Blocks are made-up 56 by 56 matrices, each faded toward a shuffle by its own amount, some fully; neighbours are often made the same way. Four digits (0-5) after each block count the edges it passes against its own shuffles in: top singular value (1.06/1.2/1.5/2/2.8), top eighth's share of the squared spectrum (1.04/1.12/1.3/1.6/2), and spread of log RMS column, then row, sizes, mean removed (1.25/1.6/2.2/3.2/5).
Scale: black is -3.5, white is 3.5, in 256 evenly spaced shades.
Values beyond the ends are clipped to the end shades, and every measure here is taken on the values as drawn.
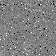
1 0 0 0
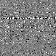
2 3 0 3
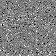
1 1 0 1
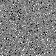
0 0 0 0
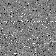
1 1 0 1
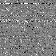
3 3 0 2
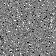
0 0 0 0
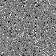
1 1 1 0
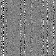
3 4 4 0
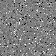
2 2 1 0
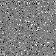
3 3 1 1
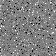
0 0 0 0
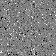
2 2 0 1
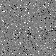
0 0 0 0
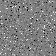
1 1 0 0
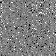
3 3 1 1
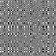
5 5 3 3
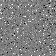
2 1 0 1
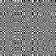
5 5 4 3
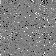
3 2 1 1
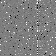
3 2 0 0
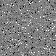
2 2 0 0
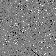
1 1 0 0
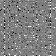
4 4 2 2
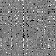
4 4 2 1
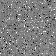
2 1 0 0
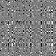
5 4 3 3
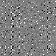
4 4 2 1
